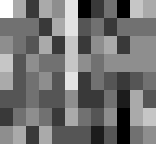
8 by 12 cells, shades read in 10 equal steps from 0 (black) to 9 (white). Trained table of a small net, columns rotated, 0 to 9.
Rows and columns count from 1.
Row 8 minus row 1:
-4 0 0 0 -2 -5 3 -1 -1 0 -3 -1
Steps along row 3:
down down up down up down up up down up same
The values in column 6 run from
3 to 8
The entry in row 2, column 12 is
4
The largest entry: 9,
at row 1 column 1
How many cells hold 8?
3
